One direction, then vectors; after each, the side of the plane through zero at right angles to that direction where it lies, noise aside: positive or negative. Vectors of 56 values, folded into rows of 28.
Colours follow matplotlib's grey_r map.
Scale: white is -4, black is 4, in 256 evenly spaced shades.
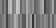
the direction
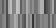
positive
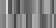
negative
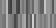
negative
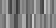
negative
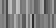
positive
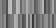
positive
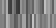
negative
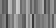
positive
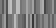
positive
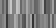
positive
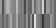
positive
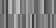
positive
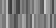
negative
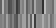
negative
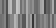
positive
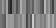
negative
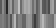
positive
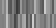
negative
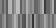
positive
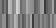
positive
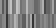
positive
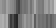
negative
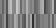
positive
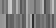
positive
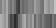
negative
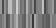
positive
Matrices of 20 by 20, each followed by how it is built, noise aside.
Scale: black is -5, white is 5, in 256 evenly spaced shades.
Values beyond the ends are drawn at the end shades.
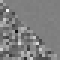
lower triangular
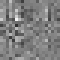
low rank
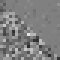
lower triangular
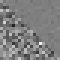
lower triangular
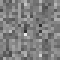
low rank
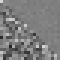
lower triangular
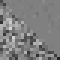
lower triangular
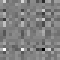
low rank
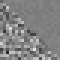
lower triangular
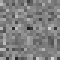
low rank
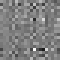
low rank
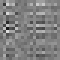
low rank
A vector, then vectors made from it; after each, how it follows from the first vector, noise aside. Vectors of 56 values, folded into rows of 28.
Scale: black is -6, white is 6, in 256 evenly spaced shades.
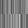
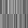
reversed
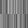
reversed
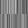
wrapped around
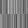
reversed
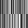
scaled up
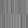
shrunk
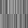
reversed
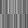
reversed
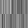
wrapped around
